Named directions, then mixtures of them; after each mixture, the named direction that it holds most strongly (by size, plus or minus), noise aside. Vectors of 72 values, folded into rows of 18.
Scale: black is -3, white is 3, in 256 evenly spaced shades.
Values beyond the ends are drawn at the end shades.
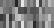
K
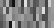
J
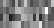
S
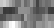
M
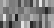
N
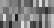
N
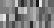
K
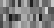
S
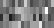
S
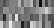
N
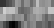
M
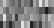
N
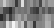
M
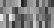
K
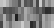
N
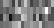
S
